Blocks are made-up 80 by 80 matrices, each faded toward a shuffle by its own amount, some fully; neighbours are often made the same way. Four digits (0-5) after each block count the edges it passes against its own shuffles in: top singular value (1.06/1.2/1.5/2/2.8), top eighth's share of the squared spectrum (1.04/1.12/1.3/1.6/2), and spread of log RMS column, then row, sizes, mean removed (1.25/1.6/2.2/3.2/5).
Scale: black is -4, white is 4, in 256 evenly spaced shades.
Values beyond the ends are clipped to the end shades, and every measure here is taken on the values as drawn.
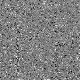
2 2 1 0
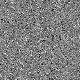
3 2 1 0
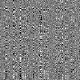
4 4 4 2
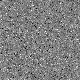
0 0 0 0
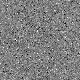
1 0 0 0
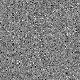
2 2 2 0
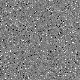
3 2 1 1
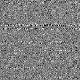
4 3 1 3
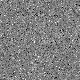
1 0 0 0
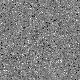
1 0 0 0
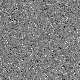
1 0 0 0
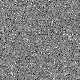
1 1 0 1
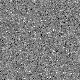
0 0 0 0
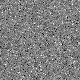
1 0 0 0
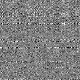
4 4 1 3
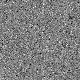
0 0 0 0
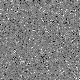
1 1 0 0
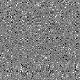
4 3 2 2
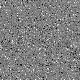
2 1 0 0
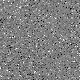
3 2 0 0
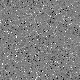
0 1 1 0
